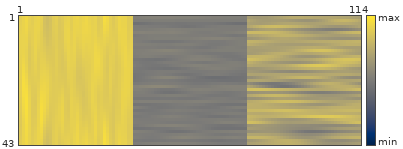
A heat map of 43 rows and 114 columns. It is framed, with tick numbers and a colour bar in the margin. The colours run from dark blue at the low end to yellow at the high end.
It is made of 1 by 3 panels. Panel 1,1: very high, streaked downward, faint in contrast. Panel 1,2: middling, streaked across, faint in contrast. Panel 1,3: high, streaked across.
